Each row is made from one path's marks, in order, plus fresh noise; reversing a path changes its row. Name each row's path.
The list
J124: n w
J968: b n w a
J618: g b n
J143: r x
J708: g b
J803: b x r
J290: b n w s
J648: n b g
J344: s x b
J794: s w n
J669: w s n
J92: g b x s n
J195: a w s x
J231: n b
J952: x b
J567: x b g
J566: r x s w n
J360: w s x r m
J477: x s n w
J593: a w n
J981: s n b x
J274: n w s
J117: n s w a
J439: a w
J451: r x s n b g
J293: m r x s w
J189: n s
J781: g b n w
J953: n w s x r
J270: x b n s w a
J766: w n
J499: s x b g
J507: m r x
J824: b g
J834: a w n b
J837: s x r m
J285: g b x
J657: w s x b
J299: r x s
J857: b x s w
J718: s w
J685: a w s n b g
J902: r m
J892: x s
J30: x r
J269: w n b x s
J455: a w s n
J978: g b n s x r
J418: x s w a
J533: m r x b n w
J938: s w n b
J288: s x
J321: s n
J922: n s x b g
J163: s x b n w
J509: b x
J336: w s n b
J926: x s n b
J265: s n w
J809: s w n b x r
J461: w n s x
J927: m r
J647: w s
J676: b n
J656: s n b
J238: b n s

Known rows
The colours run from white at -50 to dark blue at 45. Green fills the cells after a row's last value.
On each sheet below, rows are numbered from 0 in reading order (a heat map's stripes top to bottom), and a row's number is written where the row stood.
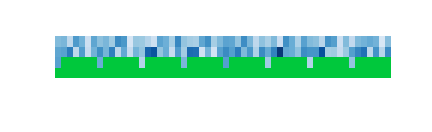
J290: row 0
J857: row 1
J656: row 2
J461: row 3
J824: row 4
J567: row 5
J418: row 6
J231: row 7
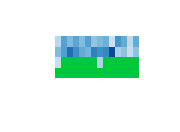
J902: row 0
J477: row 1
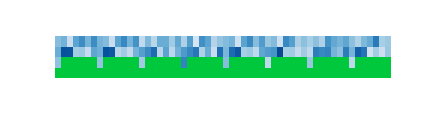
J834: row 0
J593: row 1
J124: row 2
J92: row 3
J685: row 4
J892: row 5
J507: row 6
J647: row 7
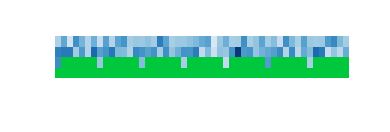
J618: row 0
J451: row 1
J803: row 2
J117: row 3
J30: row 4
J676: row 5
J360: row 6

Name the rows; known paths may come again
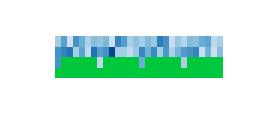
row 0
J978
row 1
J892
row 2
J509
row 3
J189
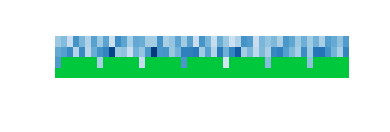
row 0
J676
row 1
J926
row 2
J30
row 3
J781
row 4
J288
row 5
J293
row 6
J533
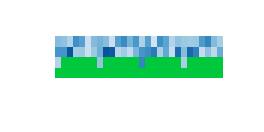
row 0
J418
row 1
J593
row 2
J92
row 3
J360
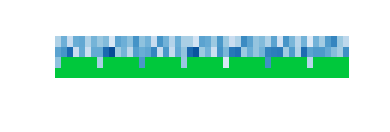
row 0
J274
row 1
J809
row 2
J238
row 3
J981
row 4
J837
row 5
J618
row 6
J143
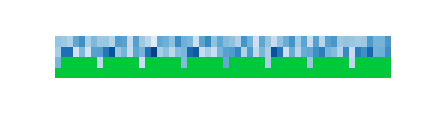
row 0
J461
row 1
J163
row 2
J718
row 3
J455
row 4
J968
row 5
J766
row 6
J451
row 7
J927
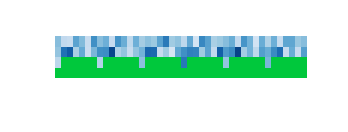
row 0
J265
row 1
J477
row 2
J657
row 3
J285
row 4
J270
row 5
J953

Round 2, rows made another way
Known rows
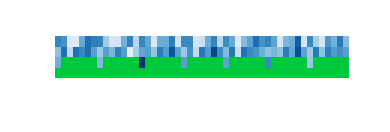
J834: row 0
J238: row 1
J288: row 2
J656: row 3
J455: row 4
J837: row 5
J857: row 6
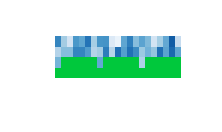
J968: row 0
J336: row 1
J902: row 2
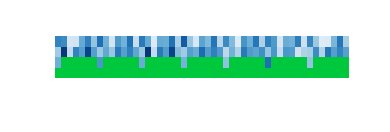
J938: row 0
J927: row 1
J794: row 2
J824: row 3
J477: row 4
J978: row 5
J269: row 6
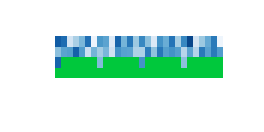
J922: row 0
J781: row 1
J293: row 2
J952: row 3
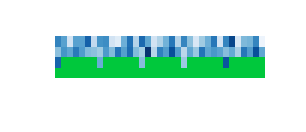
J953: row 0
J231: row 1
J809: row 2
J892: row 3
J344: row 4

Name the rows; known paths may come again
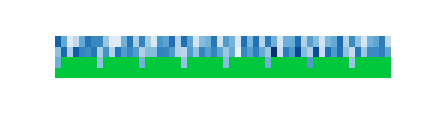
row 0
J685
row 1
J269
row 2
J968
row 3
J30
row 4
J92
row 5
J794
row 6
J566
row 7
J418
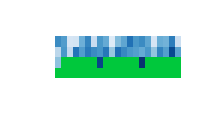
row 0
J926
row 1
J195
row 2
J288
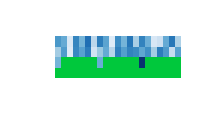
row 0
J618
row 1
J265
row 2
J461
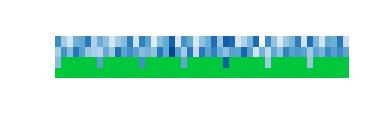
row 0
J290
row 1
J299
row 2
J837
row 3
J669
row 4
J922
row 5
J892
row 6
J803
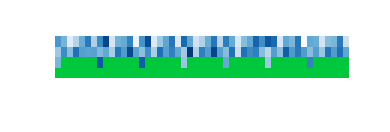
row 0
J647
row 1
J344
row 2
J657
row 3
J809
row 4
J593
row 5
J567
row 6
J143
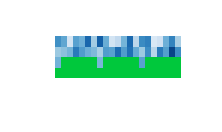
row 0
J124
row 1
J648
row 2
J656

